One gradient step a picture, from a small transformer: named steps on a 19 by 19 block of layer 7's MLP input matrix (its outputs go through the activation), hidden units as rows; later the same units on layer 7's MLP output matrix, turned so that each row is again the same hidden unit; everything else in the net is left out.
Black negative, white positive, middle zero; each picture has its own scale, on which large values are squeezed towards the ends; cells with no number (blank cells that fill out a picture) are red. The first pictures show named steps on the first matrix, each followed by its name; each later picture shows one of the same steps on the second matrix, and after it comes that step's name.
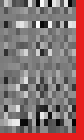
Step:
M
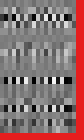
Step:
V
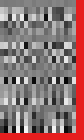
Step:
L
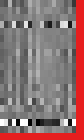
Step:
M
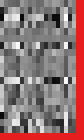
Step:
V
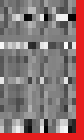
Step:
L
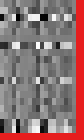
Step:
L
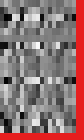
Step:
V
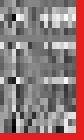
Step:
V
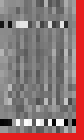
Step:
M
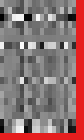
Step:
L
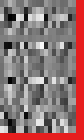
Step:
V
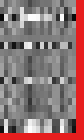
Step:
L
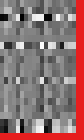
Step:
L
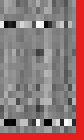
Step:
M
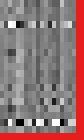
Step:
M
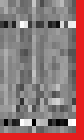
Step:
M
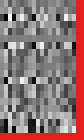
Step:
V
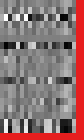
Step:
L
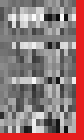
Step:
V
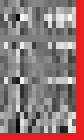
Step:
V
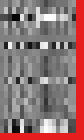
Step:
L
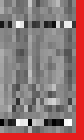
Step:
M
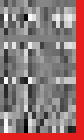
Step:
V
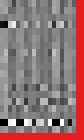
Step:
M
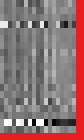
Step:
M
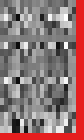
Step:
V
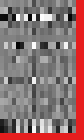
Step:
L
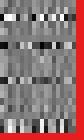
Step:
L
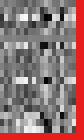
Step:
V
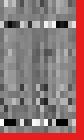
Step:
M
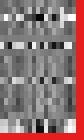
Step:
L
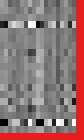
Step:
M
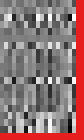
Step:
V
